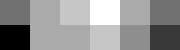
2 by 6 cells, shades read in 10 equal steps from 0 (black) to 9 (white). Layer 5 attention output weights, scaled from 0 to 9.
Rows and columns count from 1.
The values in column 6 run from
2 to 4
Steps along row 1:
up up up down down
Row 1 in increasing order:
4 4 6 6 7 9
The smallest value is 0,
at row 2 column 1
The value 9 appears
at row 1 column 4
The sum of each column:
4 12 13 16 11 6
